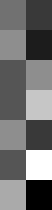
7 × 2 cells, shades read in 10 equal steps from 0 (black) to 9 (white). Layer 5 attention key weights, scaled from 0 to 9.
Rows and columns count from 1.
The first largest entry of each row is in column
1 1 2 2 1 2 1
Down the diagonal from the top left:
4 1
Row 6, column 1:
3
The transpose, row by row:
4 5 3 3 5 3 6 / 2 1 5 7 2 9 0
